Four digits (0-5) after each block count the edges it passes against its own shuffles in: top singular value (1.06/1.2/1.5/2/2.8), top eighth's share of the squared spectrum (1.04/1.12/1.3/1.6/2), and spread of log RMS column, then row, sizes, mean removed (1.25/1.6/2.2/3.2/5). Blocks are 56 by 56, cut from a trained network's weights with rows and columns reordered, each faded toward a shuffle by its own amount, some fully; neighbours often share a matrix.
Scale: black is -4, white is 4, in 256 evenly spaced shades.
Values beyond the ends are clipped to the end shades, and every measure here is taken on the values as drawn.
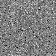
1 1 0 0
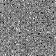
2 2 0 1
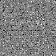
2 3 2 0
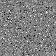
0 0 0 0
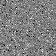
0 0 0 0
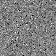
0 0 0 0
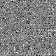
2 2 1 0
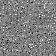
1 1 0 0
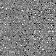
2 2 1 0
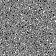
0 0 0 0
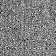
1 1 0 1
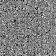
2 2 0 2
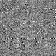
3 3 0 2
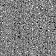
2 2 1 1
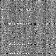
3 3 0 2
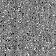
2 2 0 1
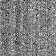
3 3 0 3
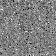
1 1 0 0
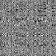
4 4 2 3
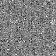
2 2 1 1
